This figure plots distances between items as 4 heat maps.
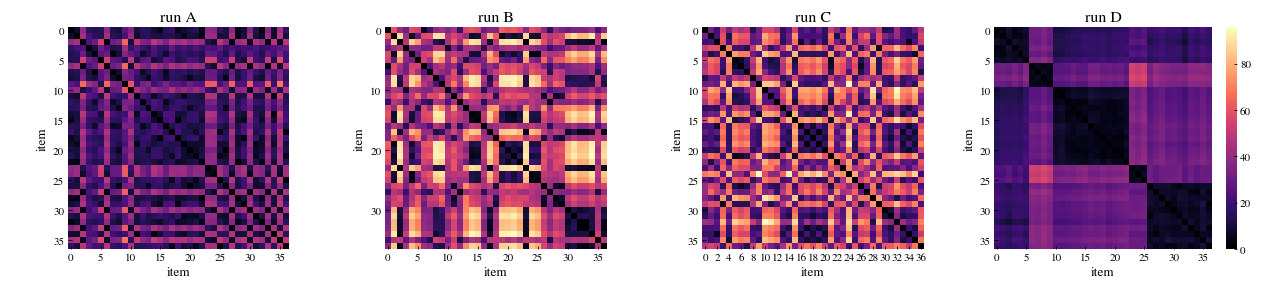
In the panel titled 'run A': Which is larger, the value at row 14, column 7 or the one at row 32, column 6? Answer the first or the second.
the second
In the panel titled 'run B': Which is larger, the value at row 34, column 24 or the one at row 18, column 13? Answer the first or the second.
the first
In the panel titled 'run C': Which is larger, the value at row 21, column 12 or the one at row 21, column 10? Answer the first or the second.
the second
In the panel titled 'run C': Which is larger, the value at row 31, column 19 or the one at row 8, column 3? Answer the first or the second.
the second
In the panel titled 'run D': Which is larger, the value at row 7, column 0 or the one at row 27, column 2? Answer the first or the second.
the first
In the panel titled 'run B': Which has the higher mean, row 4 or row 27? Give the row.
4
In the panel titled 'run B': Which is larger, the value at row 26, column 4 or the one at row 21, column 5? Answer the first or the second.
the first
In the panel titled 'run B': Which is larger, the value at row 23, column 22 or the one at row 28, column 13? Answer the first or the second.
the first
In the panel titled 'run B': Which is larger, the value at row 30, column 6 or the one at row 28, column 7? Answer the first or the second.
the second
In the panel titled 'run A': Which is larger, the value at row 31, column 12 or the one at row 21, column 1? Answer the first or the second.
the first
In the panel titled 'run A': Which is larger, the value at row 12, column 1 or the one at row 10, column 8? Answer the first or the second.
the second
